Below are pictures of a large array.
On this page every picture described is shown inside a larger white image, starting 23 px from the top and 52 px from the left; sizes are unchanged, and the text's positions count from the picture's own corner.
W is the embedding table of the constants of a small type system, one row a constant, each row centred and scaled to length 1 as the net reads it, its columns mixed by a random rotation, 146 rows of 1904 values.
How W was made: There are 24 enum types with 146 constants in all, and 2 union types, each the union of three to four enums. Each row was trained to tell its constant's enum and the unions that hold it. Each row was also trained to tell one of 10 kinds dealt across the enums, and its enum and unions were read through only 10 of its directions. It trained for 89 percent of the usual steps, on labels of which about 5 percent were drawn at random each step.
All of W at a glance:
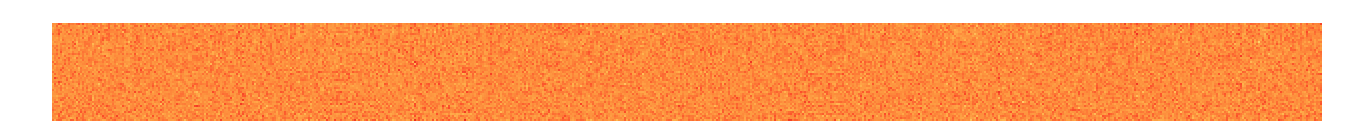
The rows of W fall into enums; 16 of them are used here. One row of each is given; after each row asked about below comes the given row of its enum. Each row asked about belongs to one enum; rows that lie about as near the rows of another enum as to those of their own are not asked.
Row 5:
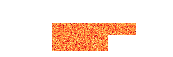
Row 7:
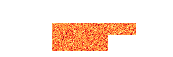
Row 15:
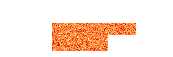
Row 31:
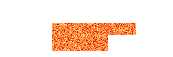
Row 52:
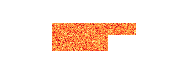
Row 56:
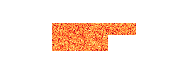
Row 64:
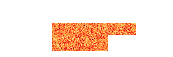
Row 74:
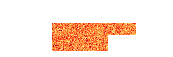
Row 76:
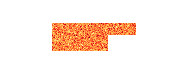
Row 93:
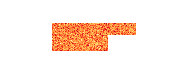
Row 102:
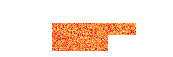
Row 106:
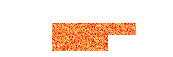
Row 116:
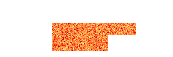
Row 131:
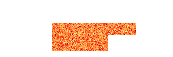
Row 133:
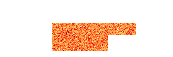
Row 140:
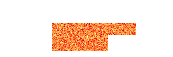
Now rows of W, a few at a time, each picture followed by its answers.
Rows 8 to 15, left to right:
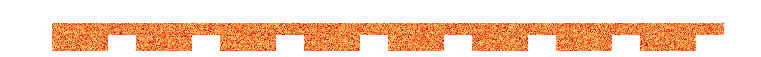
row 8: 106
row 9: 64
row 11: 102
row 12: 106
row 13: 102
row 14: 102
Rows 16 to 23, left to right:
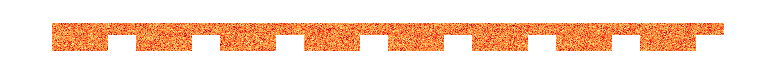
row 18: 93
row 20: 64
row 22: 64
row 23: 140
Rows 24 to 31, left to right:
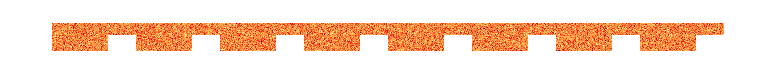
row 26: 76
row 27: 131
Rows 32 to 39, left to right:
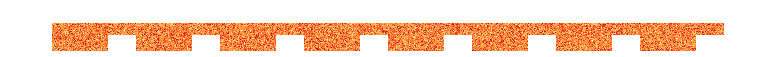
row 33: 76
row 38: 93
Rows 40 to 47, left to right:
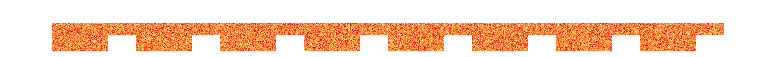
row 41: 93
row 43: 31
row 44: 64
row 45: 106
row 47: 74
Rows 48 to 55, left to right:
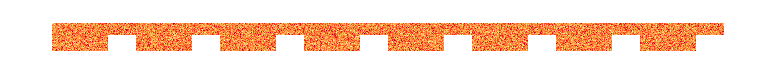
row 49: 140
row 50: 131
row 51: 56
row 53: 106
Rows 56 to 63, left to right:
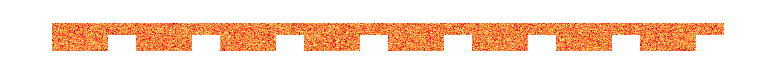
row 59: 64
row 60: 7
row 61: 15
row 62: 131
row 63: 56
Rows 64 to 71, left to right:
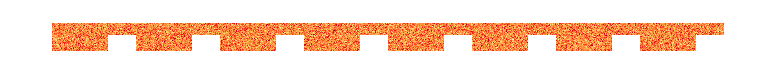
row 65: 52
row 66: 93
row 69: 102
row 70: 93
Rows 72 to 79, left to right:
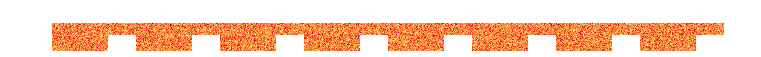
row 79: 31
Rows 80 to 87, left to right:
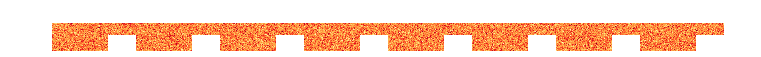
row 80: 76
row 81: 131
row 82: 93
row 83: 74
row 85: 131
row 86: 133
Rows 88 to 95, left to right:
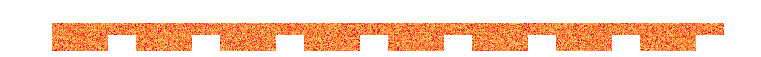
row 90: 106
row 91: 76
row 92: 140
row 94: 76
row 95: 5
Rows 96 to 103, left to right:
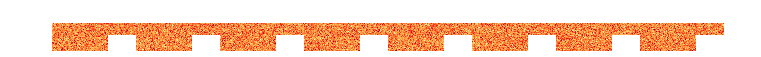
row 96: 76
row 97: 5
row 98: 102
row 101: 133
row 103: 93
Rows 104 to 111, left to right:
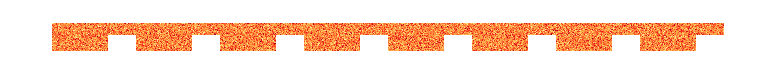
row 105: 7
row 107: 133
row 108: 133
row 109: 7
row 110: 133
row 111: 140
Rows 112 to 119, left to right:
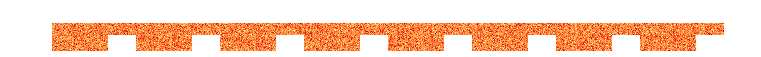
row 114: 133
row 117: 131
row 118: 64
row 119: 7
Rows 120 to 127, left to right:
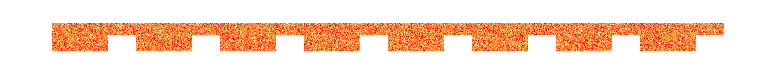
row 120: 140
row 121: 133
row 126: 64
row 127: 56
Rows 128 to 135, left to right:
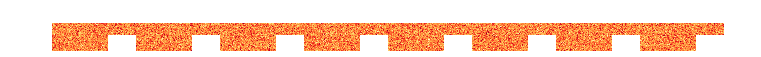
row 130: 56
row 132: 102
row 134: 74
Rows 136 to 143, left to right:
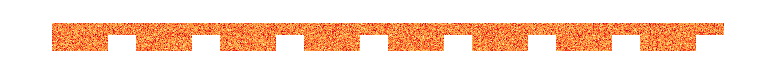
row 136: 106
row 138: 52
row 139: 140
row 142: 140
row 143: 56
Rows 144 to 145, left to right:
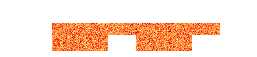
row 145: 102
